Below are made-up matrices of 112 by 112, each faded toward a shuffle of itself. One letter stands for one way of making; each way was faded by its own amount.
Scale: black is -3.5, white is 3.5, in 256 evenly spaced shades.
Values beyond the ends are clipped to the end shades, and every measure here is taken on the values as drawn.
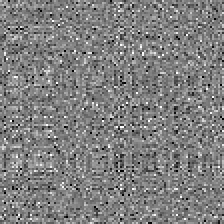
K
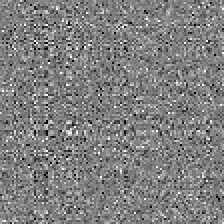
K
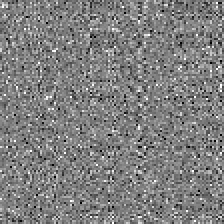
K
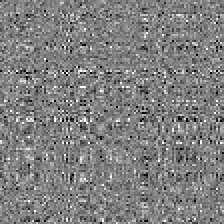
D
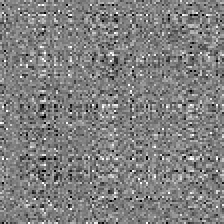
D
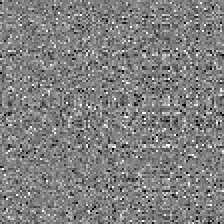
K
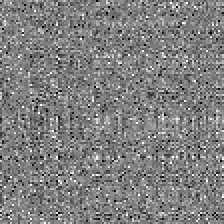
K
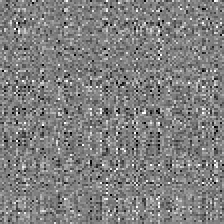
D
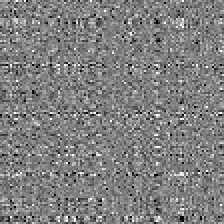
D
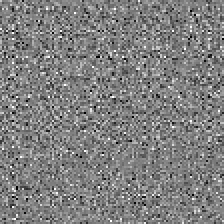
K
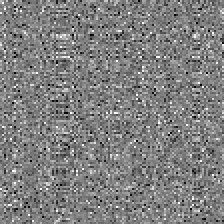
K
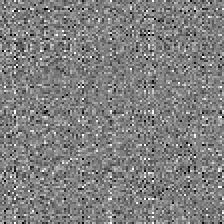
D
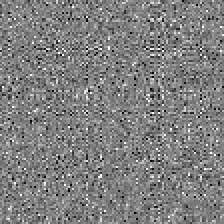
K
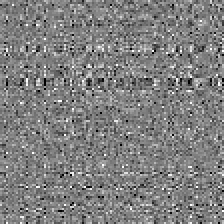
D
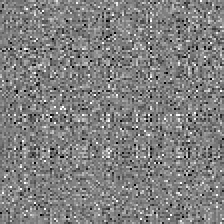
K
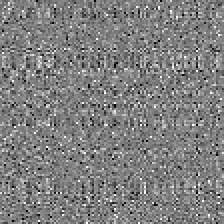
K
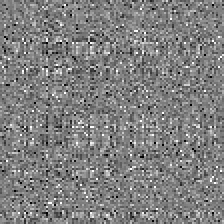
K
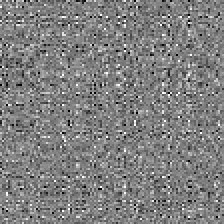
D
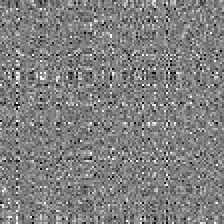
D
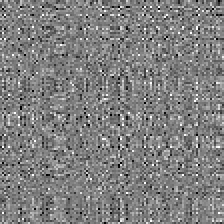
D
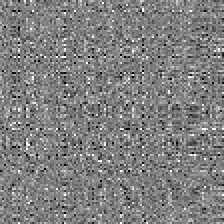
D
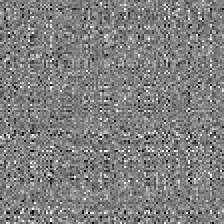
D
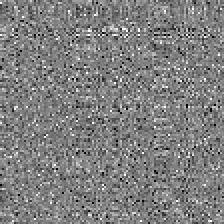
K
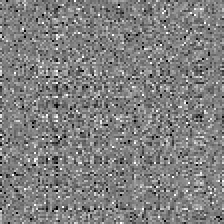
K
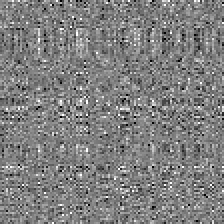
D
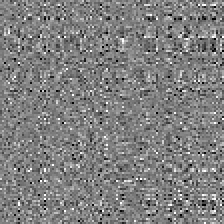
D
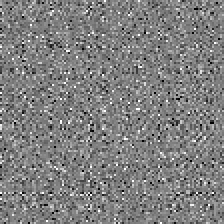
K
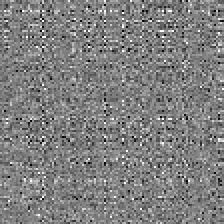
D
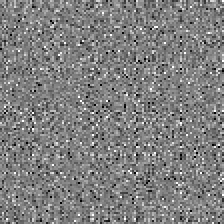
K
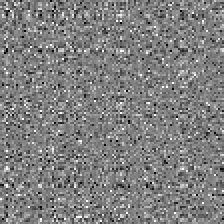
K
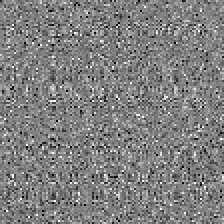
K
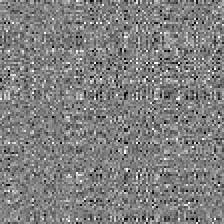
D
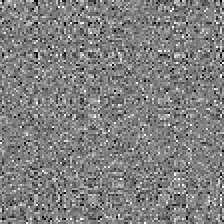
K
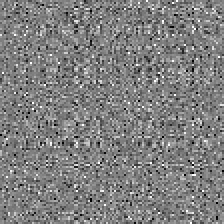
K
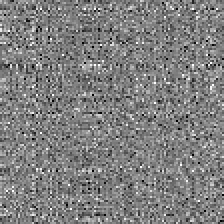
K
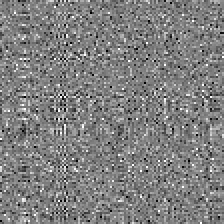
K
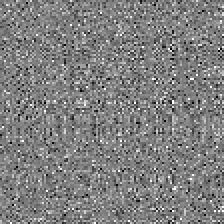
K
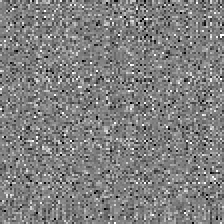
K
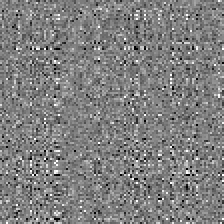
D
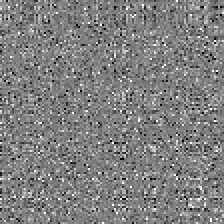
K
